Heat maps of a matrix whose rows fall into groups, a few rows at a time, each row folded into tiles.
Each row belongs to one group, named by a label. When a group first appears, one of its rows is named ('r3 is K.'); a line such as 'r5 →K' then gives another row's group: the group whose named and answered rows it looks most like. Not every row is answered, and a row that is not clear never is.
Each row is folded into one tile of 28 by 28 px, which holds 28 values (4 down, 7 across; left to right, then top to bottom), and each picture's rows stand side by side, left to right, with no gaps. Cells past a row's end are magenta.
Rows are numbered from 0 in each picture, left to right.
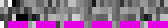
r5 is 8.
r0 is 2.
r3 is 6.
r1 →8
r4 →6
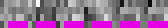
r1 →2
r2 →6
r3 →8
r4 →6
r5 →6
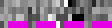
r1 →8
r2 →2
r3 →6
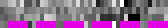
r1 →6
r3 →2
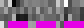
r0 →2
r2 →2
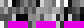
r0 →2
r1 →6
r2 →2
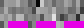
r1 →6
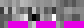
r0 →8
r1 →8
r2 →6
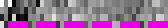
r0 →2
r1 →6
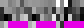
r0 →8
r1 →8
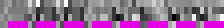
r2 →2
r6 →8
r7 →8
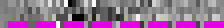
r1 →8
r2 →2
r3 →2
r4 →8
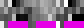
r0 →2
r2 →2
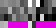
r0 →8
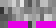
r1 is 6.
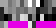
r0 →8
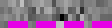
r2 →8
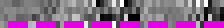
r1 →8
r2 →6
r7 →2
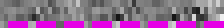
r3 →6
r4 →8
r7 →8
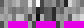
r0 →6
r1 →2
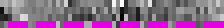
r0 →8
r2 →2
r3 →8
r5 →2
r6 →6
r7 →8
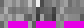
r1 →2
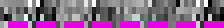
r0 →8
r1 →2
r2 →6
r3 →2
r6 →6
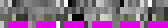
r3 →6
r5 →2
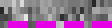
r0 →8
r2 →8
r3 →6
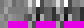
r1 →2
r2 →2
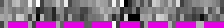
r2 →2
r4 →2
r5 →6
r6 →2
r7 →8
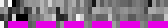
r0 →2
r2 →8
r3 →6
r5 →6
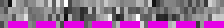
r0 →6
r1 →8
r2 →2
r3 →8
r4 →8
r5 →2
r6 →8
